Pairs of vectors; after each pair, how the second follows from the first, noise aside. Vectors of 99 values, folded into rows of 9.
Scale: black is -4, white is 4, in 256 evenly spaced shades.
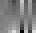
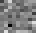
shuffled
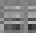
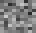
shuffled
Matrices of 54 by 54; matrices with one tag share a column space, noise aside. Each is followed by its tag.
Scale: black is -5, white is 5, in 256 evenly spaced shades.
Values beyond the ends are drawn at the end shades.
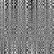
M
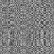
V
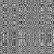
V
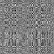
V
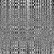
M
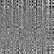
M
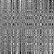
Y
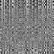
M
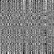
Y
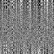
M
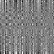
Y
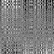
M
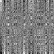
Y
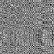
V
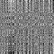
Y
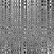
M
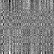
Y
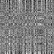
Y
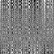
M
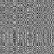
V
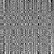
Y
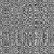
V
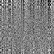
M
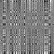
Y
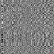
V
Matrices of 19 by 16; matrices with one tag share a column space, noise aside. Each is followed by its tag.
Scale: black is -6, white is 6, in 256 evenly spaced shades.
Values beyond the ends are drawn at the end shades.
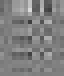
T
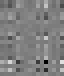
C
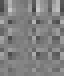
T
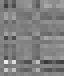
C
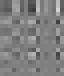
T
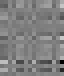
C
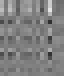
T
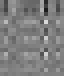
T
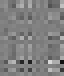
C
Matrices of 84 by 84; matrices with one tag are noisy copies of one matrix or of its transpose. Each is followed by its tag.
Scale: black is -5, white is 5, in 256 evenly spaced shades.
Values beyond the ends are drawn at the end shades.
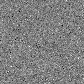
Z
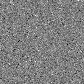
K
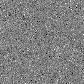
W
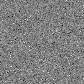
Z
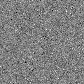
Z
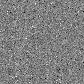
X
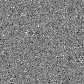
X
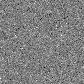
K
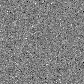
X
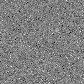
Z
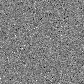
K
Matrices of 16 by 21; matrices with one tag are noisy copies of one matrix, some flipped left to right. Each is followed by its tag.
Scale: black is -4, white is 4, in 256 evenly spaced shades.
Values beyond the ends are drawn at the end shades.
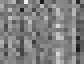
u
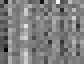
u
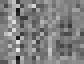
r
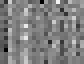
u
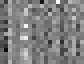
u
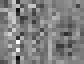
r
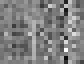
r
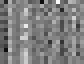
u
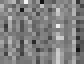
u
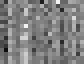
u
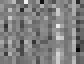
u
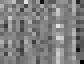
u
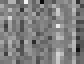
u
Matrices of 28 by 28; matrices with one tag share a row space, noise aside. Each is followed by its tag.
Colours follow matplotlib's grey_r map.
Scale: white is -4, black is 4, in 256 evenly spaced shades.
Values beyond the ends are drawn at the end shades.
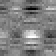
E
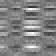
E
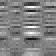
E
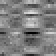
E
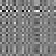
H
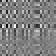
H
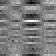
E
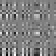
H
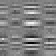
E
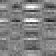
E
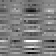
E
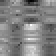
E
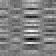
E
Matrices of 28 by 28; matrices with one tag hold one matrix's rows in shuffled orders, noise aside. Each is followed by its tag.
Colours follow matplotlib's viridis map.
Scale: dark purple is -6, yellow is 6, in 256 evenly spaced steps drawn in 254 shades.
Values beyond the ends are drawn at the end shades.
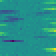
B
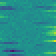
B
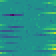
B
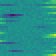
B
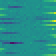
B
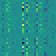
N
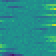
B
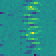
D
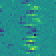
D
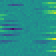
B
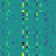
N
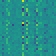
N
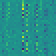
N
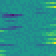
B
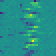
D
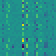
N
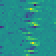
D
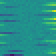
B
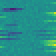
B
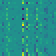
N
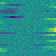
B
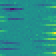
B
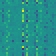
N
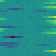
B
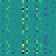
N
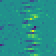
D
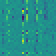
N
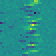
D
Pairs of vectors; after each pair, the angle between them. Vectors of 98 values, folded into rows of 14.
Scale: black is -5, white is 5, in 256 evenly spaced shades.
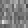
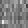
nearly parallel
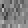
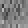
nearly parallel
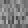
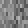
orthogonal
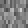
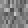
nearly opposite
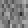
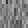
orthogonal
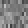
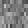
nearly parallel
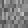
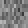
nearly opposite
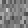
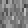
partly opposed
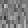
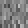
partly opposed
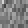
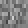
orthogonal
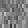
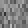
nearly opposite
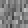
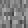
partly aligned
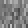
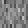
partly opposed
